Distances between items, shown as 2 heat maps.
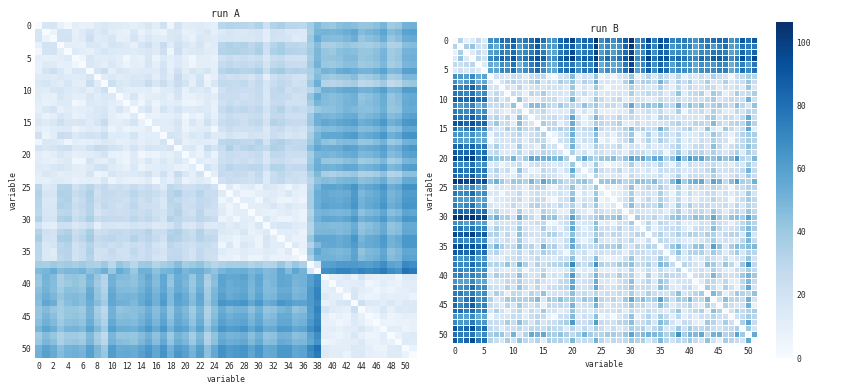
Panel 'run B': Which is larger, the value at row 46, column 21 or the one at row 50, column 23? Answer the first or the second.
the second
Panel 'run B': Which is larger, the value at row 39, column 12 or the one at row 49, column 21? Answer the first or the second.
the second
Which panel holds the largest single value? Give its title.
run B
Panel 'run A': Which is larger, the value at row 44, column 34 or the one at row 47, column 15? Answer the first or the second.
the second
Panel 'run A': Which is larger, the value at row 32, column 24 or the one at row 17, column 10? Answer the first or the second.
the first
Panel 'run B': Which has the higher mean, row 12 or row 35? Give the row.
35
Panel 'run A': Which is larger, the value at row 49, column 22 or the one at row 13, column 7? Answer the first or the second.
the first
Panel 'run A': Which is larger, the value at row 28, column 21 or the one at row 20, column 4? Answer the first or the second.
the first
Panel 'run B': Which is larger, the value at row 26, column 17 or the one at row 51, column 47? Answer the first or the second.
the second
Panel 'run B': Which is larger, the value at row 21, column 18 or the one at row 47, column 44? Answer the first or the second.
the second
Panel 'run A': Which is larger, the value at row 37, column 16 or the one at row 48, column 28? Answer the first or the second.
the second
